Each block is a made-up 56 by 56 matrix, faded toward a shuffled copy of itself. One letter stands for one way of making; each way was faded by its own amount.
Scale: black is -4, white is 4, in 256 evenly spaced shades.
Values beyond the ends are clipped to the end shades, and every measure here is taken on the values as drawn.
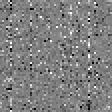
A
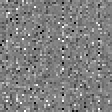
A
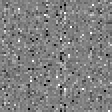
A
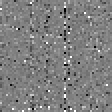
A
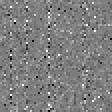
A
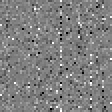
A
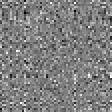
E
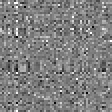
E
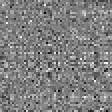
E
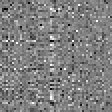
E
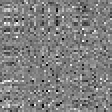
E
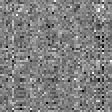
E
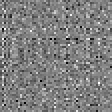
E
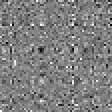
E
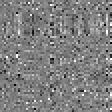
E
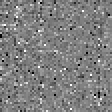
A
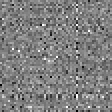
E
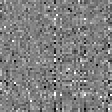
E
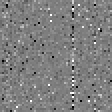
A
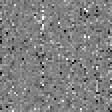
A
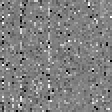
A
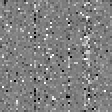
A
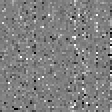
A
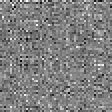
E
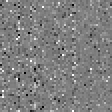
A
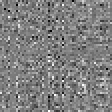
E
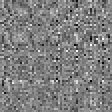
E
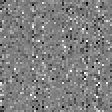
A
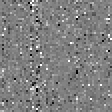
A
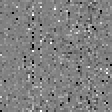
A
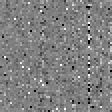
A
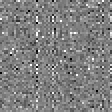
E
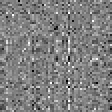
E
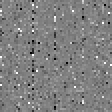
A
